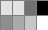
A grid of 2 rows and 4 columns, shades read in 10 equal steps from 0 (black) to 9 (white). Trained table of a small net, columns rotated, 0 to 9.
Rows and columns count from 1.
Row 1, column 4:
0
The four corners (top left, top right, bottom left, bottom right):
8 0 5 9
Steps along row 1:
same down down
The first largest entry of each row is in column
1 4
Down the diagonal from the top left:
8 6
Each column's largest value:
8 8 7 9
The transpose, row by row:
8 5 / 8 6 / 4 7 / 0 9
